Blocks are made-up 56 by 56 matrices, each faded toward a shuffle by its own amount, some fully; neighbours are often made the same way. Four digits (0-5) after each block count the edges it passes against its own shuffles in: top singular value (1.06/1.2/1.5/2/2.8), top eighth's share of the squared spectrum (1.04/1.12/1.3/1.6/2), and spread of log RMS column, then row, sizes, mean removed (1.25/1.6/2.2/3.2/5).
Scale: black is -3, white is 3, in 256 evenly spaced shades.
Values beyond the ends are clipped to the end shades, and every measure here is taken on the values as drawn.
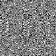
3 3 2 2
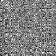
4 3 2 1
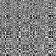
4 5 3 3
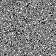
0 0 0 0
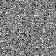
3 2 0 0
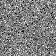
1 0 0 0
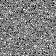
1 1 0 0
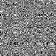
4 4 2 2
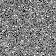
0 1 0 0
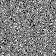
1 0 0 0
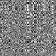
4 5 3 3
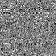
3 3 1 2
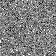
0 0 0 0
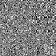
3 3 1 2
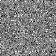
3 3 1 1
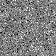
0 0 0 0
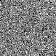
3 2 0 0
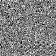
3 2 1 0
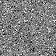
0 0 0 0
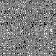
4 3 2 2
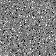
2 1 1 0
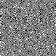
3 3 1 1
